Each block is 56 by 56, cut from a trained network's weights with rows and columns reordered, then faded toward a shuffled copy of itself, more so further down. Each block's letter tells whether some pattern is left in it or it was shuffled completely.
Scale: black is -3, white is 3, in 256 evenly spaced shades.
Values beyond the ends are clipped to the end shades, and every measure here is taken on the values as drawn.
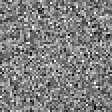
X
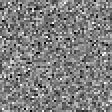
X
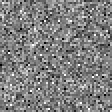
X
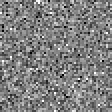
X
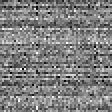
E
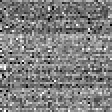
E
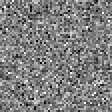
X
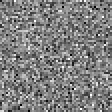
X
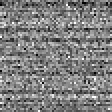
E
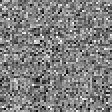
E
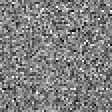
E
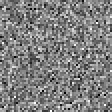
X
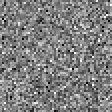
X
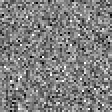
X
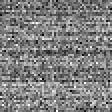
E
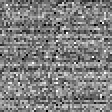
E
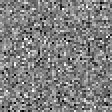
E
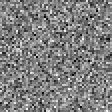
X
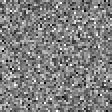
X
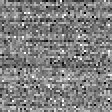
E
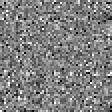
E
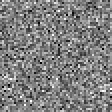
X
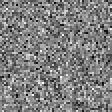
X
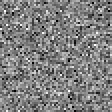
X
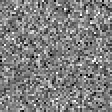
X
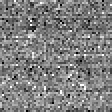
E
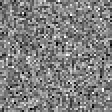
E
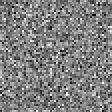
E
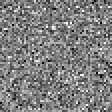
X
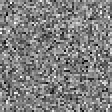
X
